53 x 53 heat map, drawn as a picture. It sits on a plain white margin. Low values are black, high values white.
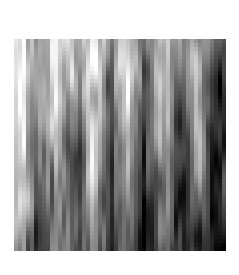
Stripes: upright, repeating 6 times. Grain: streaks running down. Ninth with the highest average: top left. Slope: up to the top left. Ninth with the lowest average: bottom right.
